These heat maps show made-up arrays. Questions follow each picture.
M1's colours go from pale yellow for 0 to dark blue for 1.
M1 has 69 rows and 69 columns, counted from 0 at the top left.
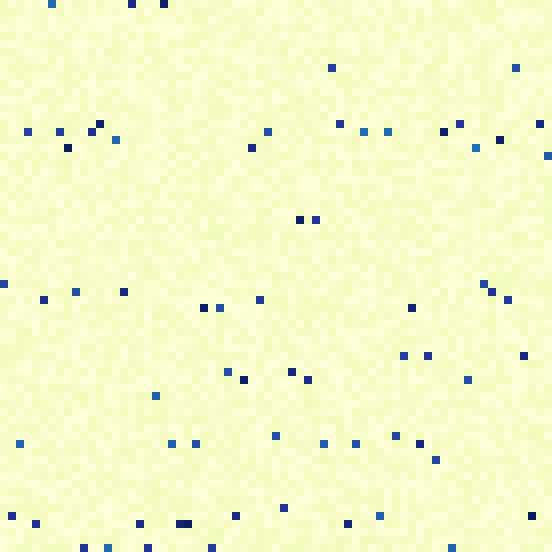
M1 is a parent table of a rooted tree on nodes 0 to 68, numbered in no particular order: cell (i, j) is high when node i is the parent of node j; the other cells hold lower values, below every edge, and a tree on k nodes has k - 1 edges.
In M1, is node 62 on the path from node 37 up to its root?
no
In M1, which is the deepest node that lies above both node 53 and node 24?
55
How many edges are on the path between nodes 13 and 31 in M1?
3
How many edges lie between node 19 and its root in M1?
6
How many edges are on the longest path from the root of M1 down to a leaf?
23
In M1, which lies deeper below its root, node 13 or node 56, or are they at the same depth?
the same depth
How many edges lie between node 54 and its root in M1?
4
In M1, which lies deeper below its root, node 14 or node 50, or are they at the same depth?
node 14
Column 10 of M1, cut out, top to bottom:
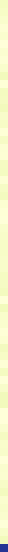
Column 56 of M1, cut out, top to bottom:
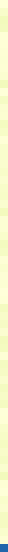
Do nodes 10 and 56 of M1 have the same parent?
yes
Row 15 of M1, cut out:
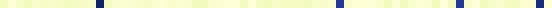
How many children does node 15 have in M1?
4
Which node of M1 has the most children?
16
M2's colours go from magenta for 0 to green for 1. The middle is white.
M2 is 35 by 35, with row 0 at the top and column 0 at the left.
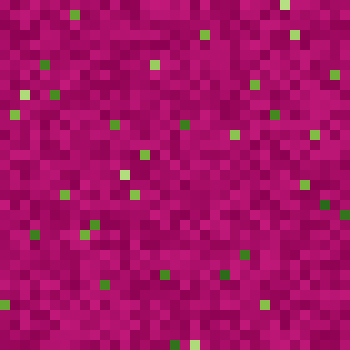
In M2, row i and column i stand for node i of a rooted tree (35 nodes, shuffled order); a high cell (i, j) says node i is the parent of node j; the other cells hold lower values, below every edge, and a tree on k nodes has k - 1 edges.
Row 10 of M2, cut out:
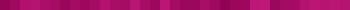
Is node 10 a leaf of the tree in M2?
yes
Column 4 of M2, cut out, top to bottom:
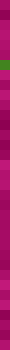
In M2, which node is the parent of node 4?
6
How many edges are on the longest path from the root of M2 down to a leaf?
8
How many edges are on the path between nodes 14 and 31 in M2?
5
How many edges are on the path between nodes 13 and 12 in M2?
4
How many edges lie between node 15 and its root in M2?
4
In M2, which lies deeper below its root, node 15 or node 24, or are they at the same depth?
node 24
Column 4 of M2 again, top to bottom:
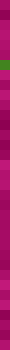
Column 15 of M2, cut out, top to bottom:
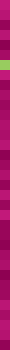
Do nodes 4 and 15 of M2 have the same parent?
yes
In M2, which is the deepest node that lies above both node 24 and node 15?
19
